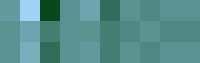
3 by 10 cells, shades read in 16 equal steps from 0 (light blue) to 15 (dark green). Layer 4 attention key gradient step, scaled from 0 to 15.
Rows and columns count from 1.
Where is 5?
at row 1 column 5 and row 2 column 2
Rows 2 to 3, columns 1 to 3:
7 5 9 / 7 4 11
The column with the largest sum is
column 3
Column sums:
20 9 35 21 18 29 22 23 22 22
